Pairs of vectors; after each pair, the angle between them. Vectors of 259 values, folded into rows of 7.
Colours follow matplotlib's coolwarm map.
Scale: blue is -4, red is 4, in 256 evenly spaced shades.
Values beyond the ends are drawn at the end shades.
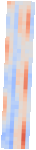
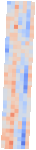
nearly opposite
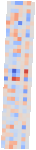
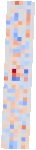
nearly opposite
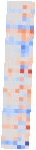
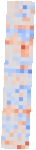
nearly opposite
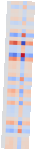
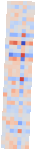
nearly parallel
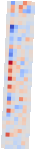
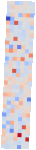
orthogonal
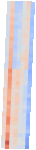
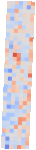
partly opposed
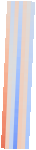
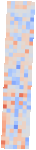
partly aligned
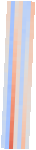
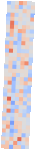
partly opposed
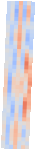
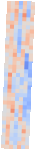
nearly opposite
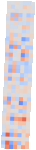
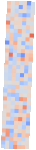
partly aligned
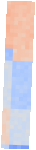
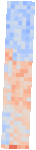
nearly opposite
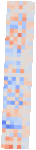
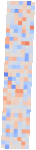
orthogonal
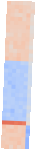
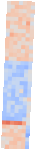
nearly parallel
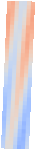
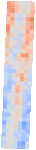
nearly parallel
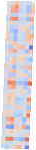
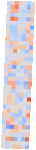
nearly parallel
